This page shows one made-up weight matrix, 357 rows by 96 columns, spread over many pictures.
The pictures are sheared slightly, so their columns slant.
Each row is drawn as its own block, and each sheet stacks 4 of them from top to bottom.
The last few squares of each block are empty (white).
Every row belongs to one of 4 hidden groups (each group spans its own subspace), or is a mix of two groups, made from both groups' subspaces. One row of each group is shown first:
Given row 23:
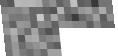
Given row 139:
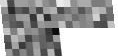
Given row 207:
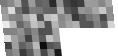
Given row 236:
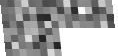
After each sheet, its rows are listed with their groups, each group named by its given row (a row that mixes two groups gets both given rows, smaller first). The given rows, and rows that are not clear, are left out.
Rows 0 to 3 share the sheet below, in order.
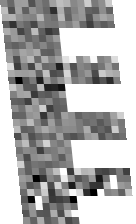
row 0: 139
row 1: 139
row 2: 139
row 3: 139 and 236
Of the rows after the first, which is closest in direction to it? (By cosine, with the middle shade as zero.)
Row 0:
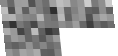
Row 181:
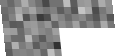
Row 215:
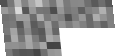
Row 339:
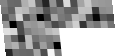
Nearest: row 215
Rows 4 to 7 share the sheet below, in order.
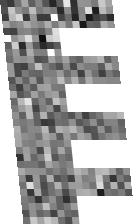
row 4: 207 and 236
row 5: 23
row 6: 207
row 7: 139
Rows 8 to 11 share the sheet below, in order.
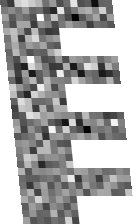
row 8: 23
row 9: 23 and 236
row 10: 23
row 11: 139
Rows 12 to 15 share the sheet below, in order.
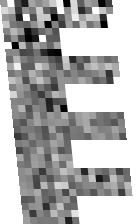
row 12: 207 and 236
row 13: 207
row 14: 207
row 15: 236
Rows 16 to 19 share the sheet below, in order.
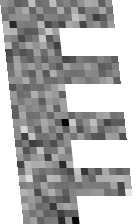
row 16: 236
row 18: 139
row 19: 207
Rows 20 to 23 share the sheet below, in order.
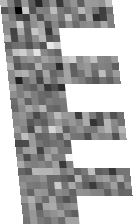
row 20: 23
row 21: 139
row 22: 236
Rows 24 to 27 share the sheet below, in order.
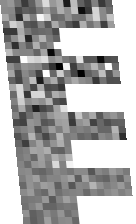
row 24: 236
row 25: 23
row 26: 207
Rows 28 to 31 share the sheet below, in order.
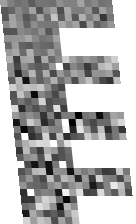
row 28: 139 and 207
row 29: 139
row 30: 139
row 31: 236
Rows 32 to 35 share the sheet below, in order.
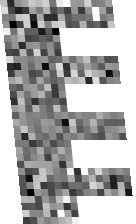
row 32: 139
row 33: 139
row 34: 139
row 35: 207 and 236
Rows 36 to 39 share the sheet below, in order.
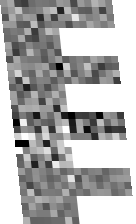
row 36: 23
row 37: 139
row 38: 139 and 207
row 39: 139
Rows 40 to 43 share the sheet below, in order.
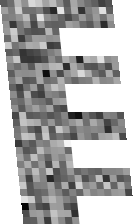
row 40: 23 and 236
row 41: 23
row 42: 139
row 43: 207
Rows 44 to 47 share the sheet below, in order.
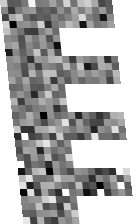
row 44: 139 and 236
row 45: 236
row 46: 139 and 236
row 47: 139 and 236
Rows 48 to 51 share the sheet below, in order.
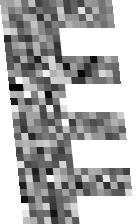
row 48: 207
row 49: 207 and 236
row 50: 139
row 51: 207
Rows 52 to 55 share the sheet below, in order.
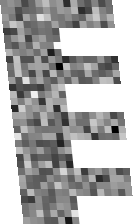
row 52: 236
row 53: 139
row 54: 139 and 207
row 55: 23 and 236
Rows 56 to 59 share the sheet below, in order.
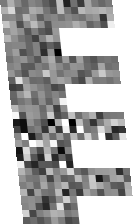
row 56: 207
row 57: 236
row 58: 139
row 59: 236
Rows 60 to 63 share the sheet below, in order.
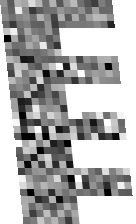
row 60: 23 and 207
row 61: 23
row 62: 139
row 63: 139
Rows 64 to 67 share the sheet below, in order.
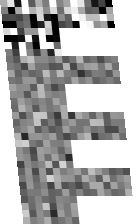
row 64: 207
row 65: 23
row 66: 23 and 236
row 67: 207
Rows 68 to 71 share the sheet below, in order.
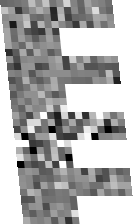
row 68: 139
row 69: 207
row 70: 236
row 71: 236
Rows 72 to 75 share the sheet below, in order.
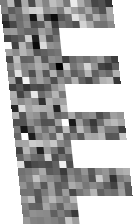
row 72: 207
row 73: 139
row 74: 139
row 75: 139 and 236
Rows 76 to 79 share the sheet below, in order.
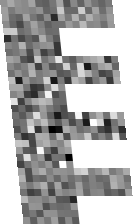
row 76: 207
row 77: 236
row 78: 236
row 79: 139
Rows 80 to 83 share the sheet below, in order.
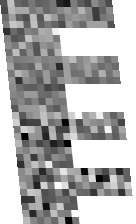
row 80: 139
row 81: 139
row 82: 139
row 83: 236
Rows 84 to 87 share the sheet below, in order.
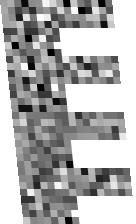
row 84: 236
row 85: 23
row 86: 207
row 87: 236
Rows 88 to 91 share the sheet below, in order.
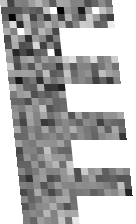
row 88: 139
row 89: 139
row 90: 207
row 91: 207
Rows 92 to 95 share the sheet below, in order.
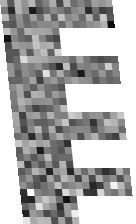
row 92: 207
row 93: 23
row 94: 139
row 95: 236
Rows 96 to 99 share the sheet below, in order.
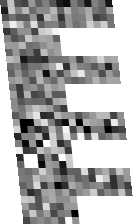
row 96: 139
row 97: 23
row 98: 23
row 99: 236
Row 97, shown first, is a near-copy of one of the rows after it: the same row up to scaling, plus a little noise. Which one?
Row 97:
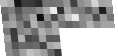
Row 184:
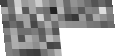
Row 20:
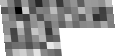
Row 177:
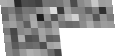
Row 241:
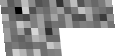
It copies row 177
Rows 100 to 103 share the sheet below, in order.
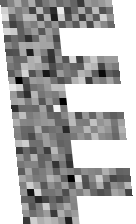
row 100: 139 and 207
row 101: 236
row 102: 207
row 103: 139
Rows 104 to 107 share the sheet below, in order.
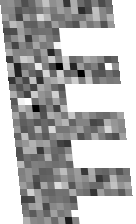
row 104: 236
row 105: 23
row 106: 139 and 236
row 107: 236
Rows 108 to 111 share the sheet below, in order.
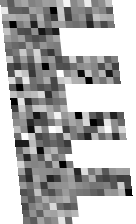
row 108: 139
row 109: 139 and 207
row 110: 236
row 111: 207
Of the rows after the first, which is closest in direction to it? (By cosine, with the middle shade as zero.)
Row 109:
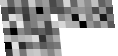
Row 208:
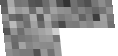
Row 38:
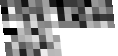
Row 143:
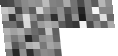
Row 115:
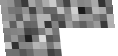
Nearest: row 38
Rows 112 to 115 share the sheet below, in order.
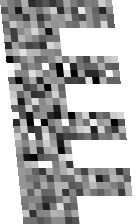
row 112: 23 and 236
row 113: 139
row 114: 23
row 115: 236
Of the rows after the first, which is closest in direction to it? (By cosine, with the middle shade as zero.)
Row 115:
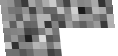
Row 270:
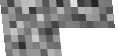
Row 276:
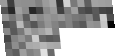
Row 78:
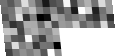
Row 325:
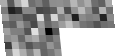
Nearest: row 270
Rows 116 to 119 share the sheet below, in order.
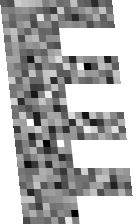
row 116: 23
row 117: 236
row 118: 23
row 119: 236
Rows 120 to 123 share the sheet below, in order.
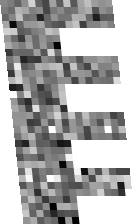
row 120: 236
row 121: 23 and 207
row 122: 139 and 236
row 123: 207
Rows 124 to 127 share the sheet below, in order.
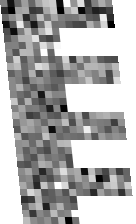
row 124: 207
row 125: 207
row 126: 23 and 236
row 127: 236
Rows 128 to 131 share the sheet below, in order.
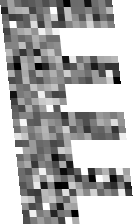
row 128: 139
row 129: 207
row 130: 207
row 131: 236
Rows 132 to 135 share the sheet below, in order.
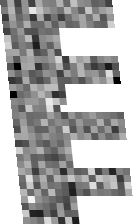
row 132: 207
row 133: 207
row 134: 139 and 207
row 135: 23 and 207
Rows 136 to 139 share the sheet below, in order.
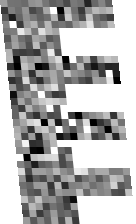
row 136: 139
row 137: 207
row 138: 139 and 236
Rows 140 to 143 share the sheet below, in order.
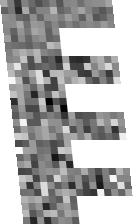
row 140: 23
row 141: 207
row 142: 207
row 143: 139
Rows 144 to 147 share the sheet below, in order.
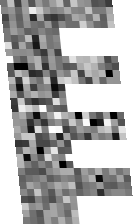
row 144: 207
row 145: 23 and 139
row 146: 236
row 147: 207 and 236
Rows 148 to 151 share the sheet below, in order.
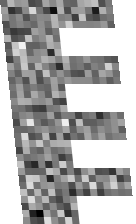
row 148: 23 and 139
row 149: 23
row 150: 23 and 139
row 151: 23
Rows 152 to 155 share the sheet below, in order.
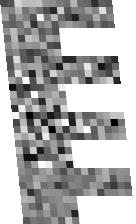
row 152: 23
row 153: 139
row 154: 23
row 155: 236
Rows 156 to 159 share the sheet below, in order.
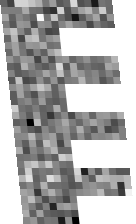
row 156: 23
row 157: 139
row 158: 23
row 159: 207
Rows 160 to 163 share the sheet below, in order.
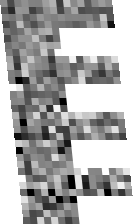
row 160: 207
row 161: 139 and 236
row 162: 139 and 207
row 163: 139
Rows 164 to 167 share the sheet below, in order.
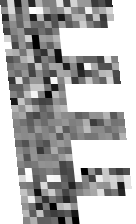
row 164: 207
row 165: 236
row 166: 23 and 236
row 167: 207
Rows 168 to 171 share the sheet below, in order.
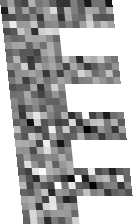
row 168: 139
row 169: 23
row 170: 23
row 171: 23
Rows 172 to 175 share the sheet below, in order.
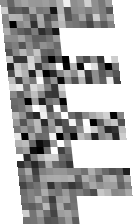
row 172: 139
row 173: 23 and 236
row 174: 236
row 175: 139 and 207
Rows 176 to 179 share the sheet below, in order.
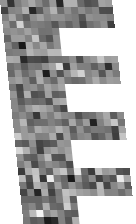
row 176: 23 and 207
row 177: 23
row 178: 207 and 236
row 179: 23
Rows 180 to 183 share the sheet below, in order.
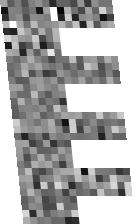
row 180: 139 and 207
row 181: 236
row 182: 139
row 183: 207 and 236
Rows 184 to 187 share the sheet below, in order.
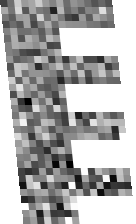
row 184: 23
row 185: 23
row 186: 207
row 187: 207 and 236
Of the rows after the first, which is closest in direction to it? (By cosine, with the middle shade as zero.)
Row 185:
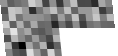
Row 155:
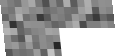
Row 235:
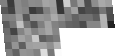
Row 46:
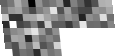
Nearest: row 155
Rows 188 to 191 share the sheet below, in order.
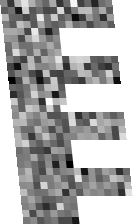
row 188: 23
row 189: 207
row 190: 207
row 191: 207 and 236
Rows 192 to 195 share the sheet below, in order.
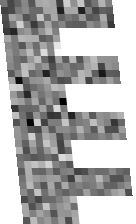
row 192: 207
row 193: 236
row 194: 23
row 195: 139
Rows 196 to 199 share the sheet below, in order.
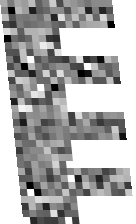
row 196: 207
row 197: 23 and 236
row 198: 207
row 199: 139
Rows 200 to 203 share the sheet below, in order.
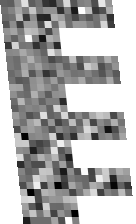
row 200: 236
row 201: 236
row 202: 236
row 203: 236
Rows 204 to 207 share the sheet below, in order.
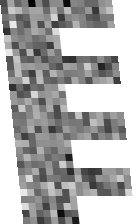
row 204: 139 and 207
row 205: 139
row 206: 236
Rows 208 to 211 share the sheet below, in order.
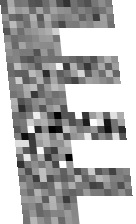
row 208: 139
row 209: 23 and 139
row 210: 236
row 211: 23
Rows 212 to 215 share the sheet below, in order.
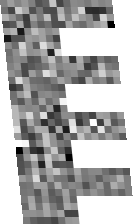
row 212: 139 and 207
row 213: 236
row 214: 207
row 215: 23
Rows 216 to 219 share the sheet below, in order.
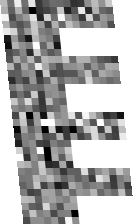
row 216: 207
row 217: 23 and 207
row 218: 207
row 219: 236
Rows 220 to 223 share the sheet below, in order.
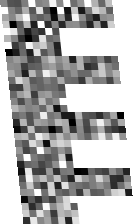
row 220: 139 and 236
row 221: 236
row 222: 139 and 236
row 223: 139
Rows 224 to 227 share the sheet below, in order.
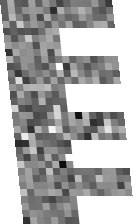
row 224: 139
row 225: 139
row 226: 236
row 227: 139 and 207
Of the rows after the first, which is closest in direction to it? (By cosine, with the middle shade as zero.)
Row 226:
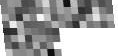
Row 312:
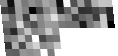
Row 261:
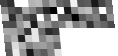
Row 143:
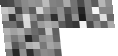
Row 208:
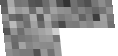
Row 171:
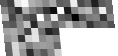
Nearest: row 143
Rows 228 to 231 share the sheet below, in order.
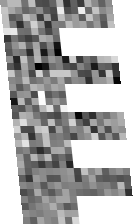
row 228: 207
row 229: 207
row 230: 139 and 207
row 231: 207
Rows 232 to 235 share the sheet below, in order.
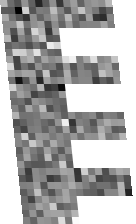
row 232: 23
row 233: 139
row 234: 139
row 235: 207
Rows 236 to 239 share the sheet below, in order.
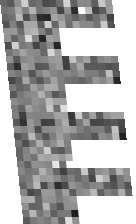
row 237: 207
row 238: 207
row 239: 236
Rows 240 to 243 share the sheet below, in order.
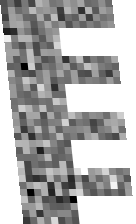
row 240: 207
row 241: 23
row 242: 139
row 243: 139
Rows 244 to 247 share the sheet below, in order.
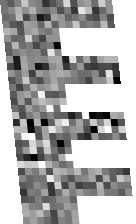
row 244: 236
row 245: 207
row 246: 23 and 236
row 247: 23 and 207
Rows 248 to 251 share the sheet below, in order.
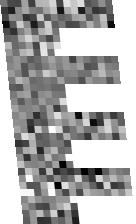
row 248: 207
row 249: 236
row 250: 236
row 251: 139 and 207
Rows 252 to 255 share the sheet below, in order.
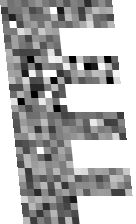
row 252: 139
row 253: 236
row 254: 139 and 236
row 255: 139
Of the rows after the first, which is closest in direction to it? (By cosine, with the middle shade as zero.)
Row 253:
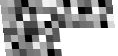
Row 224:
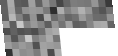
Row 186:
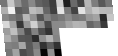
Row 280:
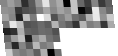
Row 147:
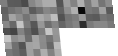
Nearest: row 280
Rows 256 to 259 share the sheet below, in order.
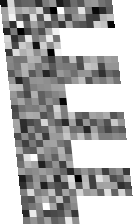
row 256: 139
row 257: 236
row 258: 23
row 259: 139 and 236
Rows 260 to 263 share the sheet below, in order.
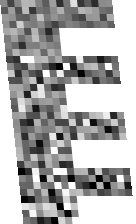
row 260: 23
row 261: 23
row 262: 23 and 236
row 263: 23 and 207
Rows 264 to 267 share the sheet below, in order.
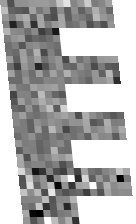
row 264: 139
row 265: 207
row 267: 23
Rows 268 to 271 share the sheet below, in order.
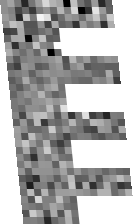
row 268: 236
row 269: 207
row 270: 23
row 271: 23 and 139
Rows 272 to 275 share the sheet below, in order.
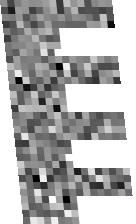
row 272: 207
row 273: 139
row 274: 236
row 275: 23
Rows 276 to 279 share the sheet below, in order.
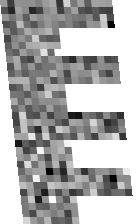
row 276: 207
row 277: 139 and 236
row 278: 139
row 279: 139
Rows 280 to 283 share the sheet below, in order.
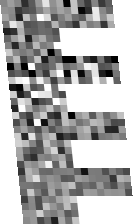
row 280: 236
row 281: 23 and 139
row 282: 23 and 236
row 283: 23 and 139
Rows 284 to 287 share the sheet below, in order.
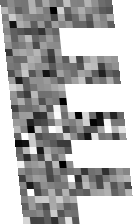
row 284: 139
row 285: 236
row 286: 236
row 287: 139
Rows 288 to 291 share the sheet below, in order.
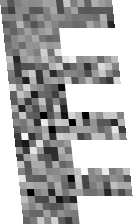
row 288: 207
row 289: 139
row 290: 23 and 236
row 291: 139
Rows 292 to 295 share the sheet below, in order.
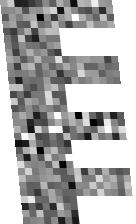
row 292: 23
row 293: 207 and 236
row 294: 236
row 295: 207
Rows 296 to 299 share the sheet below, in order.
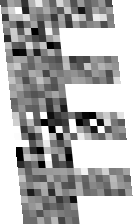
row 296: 23
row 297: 207
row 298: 207
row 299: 139
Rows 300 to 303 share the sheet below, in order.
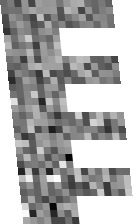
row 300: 207
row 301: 207
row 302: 236
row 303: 139 and 207
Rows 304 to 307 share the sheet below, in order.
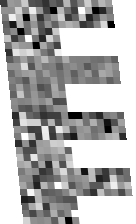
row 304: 139 and 236
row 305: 23
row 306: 139
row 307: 236
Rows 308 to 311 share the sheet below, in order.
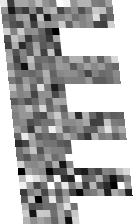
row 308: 139
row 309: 23 and 139
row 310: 236
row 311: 139
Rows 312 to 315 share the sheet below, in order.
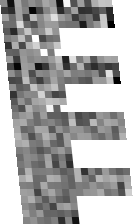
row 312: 207
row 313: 207
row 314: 207
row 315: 207
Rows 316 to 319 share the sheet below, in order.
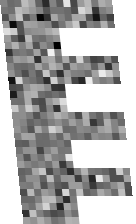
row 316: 236
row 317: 207 and 236
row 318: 236
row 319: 236
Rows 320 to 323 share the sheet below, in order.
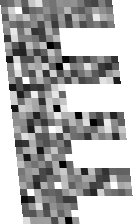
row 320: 23
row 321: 139
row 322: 236
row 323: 236
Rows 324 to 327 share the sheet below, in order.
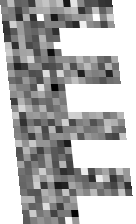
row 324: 207 and 236
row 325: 23 and 139
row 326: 139
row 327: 236
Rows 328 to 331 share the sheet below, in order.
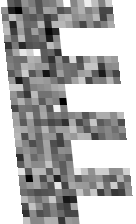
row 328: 23 and 139
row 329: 236
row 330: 139 and 207
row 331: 139
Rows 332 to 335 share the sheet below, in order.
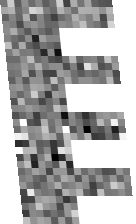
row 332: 207
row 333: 236
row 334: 207
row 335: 236
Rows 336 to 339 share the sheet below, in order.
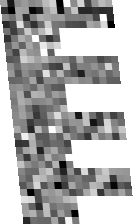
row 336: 207
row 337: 23
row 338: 236
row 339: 236
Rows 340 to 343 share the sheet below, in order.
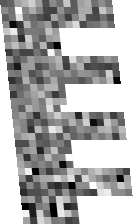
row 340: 23 and 236
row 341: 207
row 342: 236
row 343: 23 and 207
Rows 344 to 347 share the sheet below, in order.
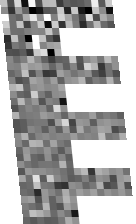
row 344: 207 and 236
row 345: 236
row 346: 139
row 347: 23 and 236
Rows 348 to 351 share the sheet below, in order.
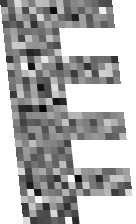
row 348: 23
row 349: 23
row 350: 139
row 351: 139
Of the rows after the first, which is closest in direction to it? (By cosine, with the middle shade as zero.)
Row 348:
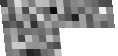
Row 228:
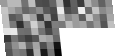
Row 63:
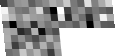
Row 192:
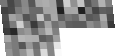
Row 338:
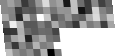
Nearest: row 63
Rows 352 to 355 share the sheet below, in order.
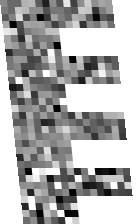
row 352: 236
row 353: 236
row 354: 207
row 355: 23
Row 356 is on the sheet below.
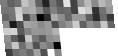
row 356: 236
